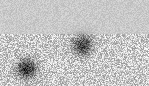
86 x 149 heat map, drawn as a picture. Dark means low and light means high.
Odd rows or columns: none. Histogram: skewed, a long tail of low values. Seam: horizontal, 40% of the way down, the top part calmer. Dips: two.
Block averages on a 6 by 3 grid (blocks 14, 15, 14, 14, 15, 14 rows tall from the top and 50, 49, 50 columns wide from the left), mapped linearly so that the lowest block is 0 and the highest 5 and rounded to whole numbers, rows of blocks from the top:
5 5 5 / 5 5 5 / 5 2 5 / 4 0 5 / 0 5 5 / 2 5 5
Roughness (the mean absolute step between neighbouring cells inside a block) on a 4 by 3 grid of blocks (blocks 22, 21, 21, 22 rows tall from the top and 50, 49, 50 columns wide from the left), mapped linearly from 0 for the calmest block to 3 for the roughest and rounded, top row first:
0 0 0 | 1 1 1 | 3 3 3 | 3 3 3
